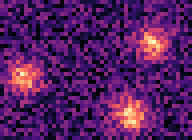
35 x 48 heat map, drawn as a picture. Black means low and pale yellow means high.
Bumps: three. Mirror symmetry: none. Slope: none.
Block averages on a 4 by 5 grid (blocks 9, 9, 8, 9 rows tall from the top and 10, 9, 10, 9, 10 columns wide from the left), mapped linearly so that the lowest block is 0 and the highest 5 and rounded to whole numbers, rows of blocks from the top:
0 0 0 1 1
2 0 0 2 2
4 0 1 2 0
0 0 1 5 0
